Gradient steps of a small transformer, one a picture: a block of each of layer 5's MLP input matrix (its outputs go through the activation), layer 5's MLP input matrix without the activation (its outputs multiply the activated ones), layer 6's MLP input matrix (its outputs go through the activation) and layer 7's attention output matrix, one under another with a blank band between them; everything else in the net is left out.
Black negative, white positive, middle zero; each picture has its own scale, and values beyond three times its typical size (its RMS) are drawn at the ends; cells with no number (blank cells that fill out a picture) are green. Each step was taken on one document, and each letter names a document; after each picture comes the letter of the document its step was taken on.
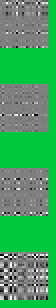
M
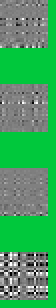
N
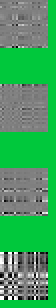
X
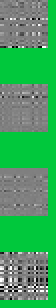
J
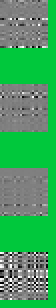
J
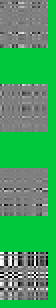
X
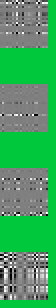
M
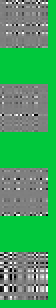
M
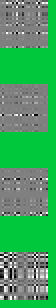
M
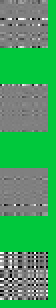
J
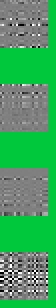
J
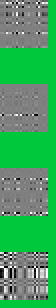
M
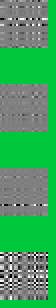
J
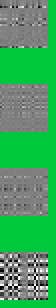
J
